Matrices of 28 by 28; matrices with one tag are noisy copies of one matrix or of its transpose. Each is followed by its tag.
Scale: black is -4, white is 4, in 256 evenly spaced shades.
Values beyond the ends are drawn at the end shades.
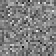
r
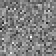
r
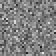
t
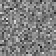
t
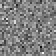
t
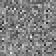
r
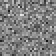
t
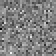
r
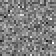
t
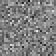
r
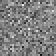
r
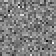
t
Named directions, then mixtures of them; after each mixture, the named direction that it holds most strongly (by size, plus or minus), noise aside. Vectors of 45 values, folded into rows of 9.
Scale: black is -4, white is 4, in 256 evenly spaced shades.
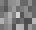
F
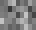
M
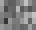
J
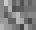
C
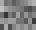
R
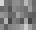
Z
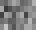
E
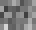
E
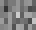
F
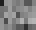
Z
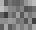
R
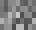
F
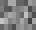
M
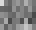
Z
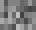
F
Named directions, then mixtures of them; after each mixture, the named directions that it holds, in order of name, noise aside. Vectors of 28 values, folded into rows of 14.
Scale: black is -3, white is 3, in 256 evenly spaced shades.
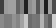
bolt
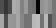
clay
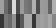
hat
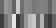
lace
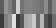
lace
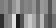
hat, lace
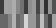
bolt, lace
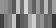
bolt, lace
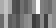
clay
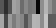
clay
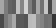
bolt, lace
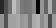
bolt, clay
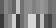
lace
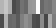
clay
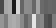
hat, lace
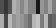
clay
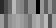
bolt, clay
